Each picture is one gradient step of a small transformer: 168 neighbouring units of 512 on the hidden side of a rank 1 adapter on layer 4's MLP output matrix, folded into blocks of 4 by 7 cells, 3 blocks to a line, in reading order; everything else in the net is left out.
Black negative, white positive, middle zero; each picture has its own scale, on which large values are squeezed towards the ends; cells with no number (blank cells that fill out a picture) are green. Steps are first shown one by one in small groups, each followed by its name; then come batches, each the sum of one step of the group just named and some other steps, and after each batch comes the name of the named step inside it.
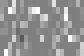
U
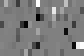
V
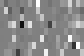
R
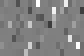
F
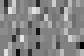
U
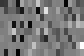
R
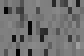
R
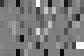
F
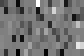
F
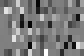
R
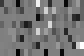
V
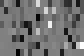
V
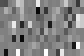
R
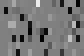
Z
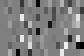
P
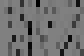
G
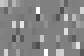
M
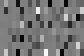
M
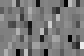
Z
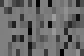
G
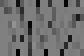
G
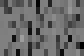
G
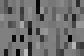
G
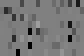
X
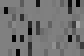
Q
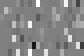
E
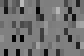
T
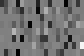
T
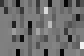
Q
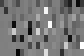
Q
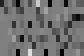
E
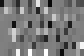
E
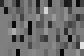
Q
